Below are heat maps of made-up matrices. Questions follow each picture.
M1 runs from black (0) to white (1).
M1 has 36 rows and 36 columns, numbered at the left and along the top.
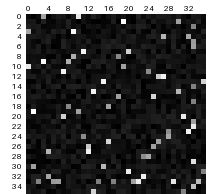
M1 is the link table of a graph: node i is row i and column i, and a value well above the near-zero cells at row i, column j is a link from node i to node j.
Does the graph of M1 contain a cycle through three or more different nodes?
yes
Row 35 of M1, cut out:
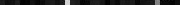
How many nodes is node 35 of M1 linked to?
2
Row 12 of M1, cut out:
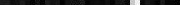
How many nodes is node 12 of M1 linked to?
2
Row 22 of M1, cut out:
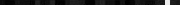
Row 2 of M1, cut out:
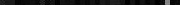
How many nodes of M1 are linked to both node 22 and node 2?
1
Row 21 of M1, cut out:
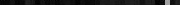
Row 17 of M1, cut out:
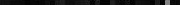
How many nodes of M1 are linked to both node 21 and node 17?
1
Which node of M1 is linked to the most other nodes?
node 33
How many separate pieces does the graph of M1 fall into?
2
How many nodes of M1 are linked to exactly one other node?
9
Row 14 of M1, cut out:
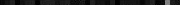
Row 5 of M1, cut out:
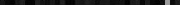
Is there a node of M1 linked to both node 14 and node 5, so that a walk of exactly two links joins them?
yes
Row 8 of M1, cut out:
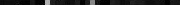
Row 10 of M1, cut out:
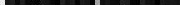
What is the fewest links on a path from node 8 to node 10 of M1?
4
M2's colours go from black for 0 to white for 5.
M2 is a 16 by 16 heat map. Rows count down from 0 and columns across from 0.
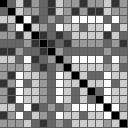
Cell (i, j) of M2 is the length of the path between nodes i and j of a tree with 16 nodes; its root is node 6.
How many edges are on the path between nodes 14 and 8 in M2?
4
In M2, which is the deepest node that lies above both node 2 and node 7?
4
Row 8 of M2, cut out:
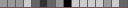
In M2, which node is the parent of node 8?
5
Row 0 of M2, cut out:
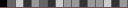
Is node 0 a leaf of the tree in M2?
no
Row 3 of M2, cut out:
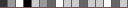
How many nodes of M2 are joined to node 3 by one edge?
1
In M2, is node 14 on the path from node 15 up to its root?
no
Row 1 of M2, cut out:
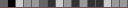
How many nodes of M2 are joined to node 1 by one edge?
4
